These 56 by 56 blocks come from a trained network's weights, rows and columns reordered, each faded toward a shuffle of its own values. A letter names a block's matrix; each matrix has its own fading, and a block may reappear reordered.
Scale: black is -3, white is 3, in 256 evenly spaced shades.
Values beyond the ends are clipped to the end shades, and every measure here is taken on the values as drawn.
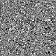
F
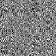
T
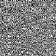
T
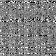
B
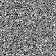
F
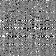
B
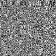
F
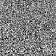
F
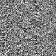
F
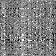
B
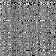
B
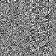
T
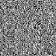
T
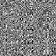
T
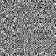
T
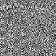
T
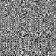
T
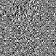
T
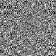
T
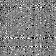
B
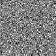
F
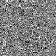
F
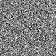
F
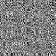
T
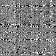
B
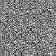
T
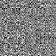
T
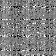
B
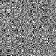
T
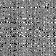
B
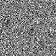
F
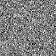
F
